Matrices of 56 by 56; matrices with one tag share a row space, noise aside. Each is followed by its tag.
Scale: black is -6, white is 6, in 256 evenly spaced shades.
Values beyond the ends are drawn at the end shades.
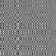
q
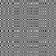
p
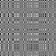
p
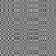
p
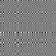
q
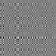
q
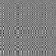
q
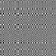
q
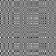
p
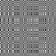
p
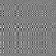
q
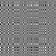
p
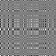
p
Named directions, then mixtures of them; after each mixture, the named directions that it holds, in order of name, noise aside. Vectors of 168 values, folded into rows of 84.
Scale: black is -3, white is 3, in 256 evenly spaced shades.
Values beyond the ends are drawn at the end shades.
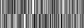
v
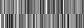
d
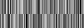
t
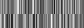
d, t, v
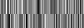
t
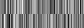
d, t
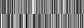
t, v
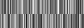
t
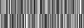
d, t, v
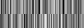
d, t, v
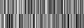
d, t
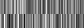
d, t, v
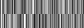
v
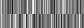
t, v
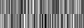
d, t, v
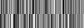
d, t, v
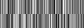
d, t, v
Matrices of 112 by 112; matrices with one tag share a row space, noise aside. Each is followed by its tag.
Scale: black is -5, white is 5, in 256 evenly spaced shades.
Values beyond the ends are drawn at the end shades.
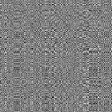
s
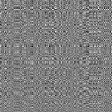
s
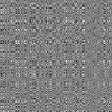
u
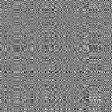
s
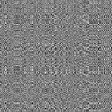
s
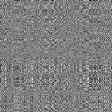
s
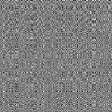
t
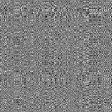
s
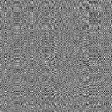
s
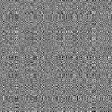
t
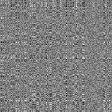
u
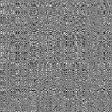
u
